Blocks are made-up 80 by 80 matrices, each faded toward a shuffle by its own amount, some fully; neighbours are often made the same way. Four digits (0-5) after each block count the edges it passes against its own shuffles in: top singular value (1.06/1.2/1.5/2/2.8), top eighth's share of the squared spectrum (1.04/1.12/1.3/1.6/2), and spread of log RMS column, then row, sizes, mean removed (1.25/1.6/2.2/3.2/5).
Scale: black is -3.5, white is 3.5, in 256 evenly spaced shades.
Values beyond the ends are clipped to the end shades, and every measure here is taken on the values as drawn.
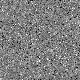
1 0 0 0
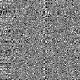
4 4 2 2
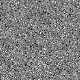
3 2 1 0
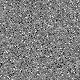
2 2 0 0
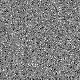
2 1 0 0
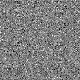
3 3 1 1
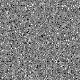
3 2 1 1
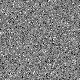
2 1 0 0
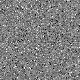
2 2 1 0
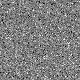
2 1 0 0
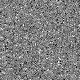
2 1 0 0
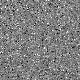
2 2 0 0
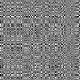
5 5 4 4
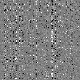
4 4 3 2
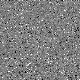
1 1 1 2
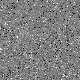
0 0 0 0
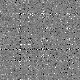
2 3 2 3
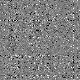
2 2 2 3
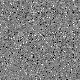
1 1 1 1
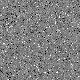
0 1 0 0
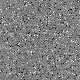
0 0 0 0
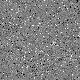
0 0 0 0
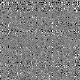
3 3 3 3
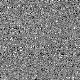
1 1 0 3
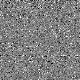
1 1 0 3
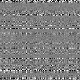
5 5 2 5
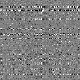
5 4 2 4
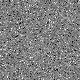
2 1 0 0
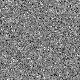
0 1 0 1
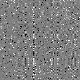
4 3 2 1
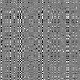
5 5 4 3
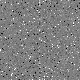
2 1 0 0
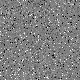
1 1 0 0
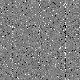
4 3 1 0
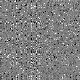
4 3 2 1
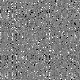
4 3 2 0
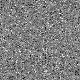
0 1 1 0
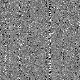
2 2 3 0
